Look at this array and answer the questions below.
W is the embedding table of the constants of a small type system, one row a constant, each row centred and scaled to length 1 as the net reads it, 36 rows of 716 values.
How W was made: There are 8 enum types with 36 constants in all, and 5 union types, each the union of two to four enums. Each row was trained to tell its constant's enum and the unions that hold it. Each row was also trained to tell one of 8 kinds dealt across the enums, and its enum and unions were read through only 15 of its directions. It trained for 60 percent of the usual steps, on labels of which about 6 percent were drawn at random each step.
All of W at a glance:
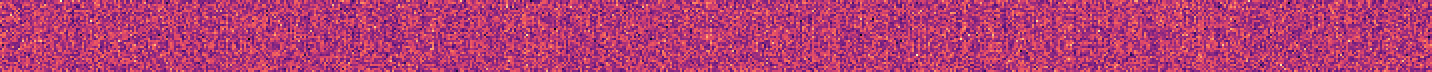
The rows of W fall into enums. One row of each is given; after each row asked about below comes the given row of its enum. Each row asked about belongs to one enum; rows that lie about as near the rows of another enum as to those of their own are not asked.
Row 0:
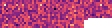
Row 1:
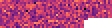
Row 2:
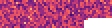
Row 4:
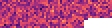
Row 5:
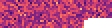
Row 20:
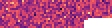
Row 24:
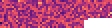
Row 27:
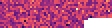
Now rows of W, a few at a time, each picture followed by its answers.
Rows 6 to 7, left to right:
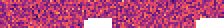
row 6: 27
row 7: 0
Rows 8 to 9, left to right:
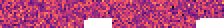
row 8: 2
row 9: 2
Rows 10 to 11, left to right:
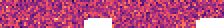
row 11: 2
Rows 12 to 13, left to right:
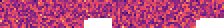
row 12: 24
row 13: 0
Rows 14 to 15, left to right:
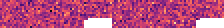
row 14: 1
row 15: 1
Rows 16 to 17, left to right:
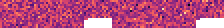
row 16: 5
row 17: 27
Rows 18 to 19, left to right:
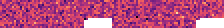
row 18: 4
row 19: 27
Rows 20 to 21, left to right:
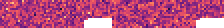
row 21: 24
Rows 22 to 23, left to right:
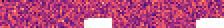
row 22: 24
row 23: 5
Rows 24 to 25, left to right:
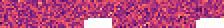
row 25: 2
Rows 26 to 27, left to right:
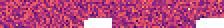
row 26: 27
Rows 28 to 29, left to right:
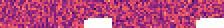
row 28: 0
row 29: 24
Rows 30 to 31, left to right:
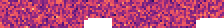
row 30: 24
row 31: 5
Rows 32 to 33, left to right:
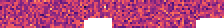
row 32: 0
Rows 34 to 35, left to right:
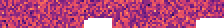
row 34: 0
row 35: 5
